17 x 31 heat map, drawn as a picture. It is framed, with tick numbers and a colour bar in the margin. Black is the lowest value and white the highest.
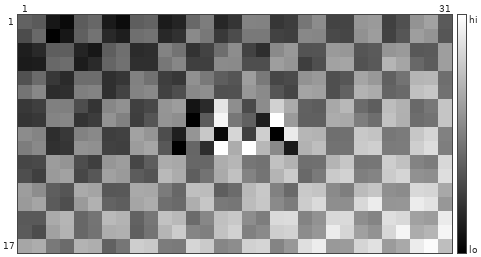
Ninth with the highest average: bottom right. Roughest part: centre. Slope: up to the bottom right. Odd patch: rougher, in the centre. Grain: checkered.
